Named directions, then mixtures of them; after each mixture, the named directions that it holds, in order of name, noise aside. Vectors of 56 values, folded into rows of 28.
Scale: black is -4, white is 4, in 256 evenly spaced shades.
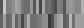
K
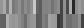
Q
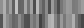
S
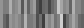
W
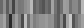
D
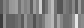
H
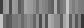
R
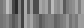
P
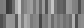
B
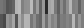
B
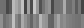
P, S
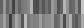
D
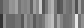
H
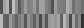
D, R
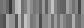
B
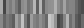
K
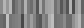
H, P, Q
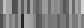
K, P, Q
